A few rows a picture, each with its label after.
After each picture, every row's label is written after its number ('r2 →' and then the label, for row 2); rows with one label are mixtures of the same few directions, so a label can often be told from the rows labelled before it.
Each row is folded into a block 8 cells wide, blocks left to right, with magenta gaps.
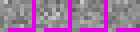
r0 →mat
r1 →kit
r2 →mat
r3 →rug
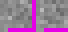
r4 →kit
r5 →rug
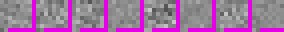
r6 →rug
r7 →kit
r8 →rug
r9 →mat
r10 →rug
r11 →rug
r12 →kit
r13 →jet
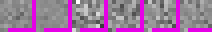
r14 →kit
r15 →kit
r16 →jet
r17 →jet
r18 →jet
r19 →jet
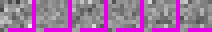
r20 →rug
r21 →kit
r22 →rug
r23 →jet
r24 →mat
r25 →mat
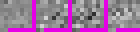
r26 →mat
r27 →kit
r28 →kit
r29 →kit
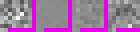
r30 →kit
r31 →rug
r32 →rug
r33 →rug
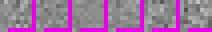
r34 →jet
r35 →mat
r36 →jet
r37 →mat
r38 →rug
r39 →rug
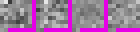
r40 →mat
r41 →mat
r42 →rug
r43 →mat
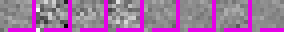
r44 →rug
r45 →rug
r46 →kit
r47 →mat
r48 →rug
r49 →kit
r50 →rug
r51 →kit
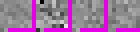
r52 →rug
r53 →jet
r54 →jet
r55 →rug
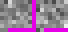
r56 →mat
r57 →rug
